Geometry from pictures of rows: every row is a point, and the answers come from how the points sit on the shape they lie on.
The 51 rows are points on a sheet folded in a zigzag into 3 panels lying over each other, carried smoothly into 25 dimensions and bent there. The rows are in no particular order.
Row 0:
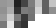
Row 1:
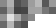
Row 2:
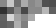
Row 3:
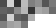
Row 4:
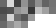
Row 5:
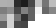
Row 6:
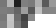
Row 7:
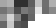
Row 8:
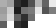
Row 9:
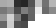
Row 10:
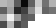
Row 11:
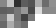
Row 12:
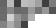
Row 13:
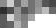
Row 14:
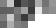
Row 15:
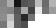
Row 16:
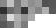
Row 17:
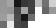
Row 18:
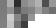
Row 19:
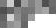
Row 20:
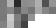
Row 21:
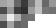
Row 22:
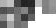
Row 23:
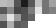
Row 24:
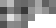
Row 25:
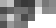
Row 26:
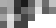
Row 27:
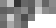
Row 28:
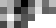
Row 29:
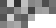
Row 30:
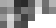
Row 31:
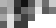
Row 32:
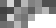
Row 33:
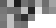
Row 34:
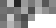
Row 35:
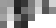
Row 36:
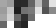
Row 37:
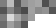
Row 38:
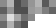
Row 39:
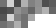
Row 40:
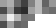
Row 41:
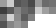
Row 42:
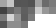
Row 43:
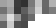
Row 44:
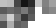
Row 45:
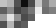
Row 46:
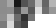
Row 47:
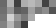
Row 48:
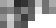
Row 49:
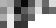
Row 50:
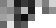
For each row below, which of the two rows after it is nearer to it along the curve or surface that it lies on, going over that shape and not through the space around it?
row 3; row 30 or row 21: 30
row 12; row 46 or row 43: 46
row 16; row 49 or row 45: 45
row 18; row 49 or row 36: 36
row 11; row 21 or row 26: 26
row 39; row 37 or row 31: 37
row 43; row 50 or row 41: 50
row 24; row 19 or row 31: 19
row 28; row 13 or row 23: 23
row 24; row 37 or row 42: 42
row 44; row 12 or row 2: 2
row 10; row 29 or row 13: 13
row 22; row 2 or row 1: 2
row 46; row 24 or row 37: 37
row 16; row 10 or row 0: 10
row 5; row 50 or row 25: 50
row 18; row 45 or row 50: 50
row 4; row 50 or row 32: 32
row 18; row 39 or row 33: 33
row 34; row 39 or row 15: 15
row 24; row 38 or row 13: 13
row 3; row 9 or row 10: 9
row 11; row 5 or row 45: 5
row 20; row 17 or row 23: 17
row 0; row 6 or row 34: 6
